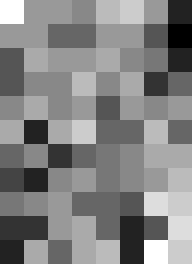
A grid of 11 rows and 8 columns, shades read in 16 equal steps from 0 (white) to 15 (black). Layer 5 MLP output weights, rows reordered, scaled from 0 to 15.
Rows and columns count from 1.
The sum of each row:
45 67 60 61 54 57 62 62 54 69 52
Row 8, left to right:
11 13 7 6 8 7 6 4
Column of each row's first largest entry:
8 8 8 7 5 2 3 2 6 6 1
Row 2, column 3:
9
